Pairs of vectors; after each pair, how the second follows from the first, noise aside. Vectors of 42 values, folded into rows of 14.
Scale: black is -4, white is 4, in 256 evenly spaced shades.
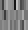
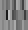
wrapped around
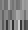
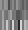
negated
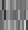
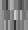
shuffled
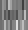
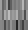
negated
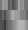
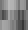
wrapped around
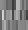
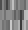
wrapped around
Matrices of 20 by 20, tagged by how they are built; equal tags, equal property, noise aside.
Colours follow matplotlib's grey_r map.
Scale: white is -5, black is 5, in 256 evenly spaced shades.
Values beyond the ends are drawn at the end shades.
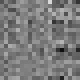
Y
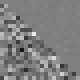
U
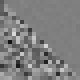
U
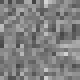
Y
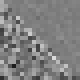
U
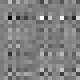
Y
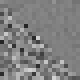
U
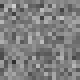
Y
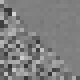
U
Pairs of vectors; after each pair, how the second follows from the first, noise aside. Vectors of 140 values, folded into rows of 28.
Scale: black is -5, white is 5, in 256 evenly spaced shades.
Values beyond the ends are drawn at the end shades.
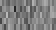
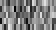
scaled up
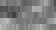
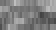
reversed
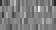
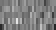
reversed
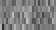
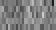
reversed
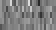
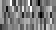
scaled up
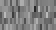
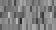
reversed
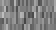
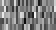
scaled up
